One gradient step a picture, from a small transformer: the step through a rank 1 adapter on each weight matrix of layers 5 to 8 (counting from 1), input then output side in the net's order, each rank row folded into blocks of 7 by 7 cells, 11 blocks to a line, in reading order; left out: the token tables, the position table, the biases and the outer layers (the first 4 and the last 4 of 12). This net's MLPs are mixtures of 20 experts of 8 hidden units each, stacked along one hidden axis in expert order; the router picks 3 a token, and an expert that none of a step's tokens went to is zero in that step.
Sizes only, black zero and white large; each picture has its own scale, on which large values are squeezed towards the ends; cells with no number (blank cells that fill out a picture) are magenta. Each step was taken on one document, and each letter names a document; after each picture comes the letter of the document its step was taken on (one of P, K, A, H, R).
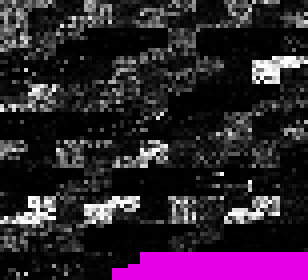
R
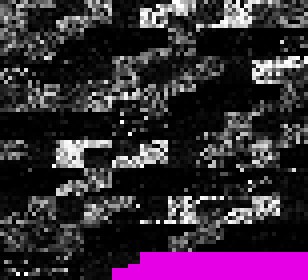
R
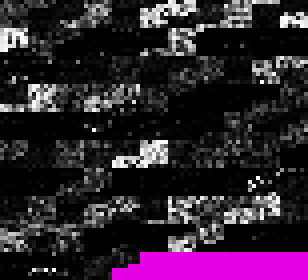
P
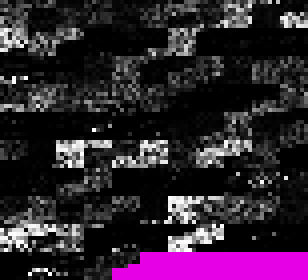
P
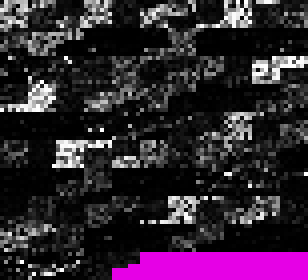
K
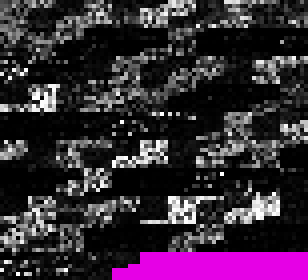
R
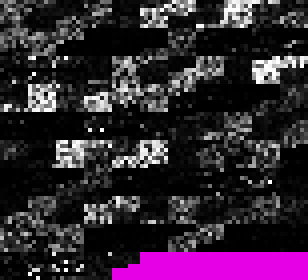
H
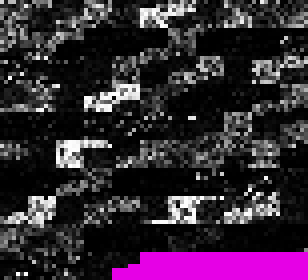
R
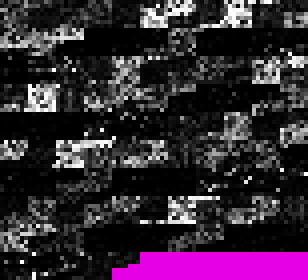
K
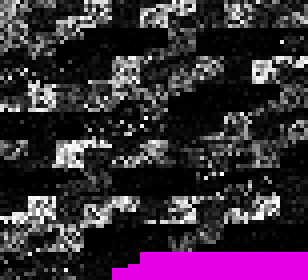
R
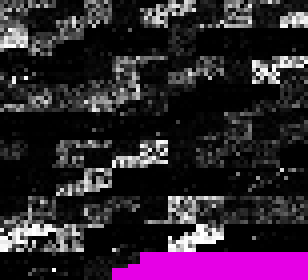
P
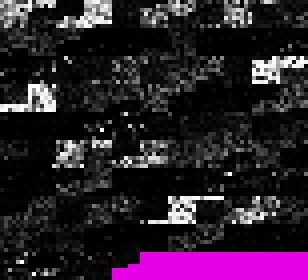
K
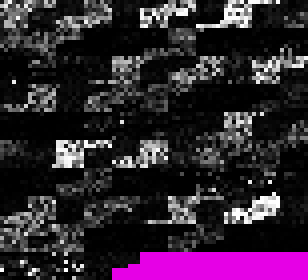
H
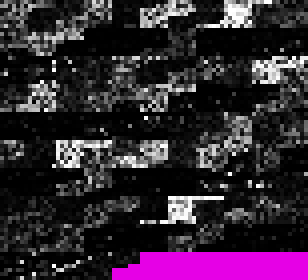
K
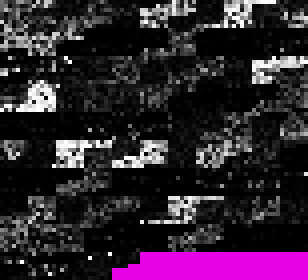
K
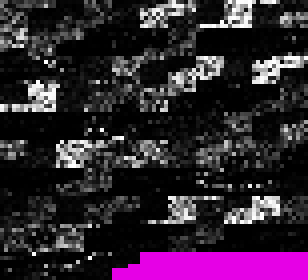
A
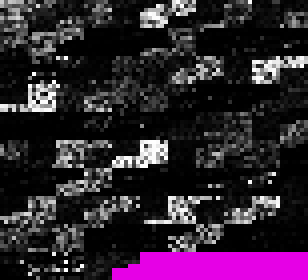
H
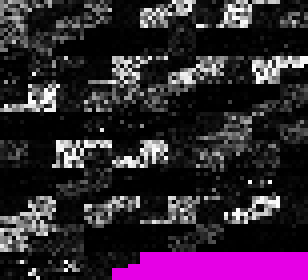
H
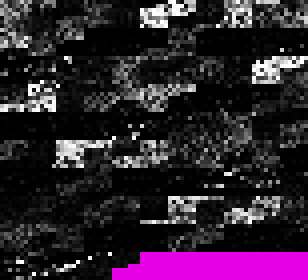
K
